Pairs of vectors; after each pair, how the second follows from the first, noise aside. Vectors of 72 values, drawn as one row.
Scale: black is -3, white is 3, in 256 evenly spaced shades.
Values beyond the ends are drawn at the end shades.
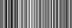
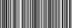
shuffled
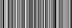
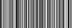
reversed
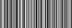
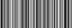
shuffled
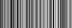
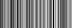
copied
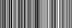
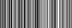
copied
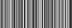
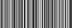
copied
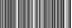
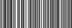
shuffled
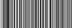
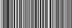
copied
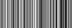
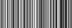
copied
